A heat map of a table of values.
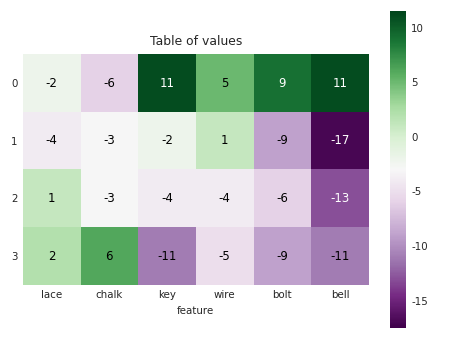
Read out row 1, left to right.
-4 -3 -2 1 -9 -17
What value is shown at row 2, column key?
-4
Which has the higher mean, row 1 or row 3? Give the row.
3
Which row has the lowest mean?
1
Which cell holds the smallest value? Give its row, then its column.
1, bell
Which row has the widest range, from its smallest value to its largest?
1
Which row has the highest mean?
0
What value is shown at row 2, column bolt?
-6
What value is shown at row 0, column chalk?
-6
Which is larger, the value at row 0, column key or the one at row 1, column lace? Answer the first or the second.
the first
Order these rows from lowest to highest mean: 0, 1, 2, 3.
1, 2, 3, 0
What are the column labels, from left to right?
lace, chalk, key, wire, bolt, bell
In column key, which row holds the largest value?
0
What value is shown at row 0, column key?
11
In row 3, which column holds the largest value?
chalk
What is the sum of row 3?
-28
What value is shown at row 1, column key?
-2
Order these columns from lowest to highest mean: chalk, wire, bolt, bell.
bell, bolt, chalk, wire
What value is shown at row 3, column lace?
2
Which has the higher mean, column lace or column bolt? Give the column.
lace
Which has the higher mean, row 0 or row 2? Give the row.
0
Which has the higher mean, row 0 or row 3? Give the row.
0
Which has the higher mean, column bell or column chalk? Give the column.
chalk
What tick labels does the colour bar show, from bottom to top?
-15, -10, -5, 0, 5, 10
